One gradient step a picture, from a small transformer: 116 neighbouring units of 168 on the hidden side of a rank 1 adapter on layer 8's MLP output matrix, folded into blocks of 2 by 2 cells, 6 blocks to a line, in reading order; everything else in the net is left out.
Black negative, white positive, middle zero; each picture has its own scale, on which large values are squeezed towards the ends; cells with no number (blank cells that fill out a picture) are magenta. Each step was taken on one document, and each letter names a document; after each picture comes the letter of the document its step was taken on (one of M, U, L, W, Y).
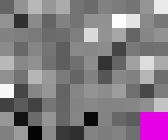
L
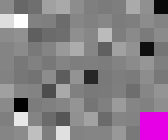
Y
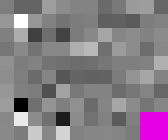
Y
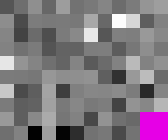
L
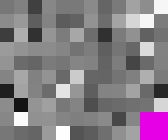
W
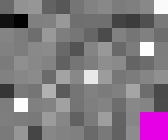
W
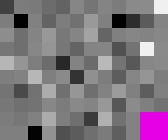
L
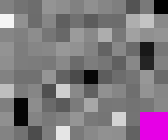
W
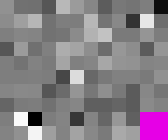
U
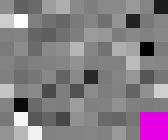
Y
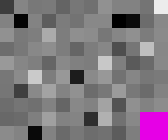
L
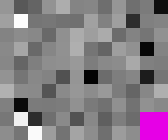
Y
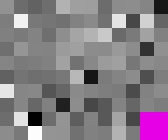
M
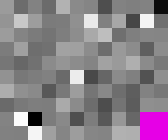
U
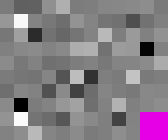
Y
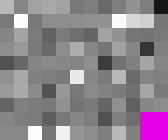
L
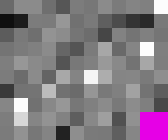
W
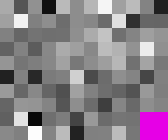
M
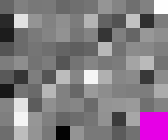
W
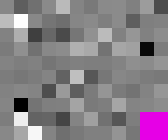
Y
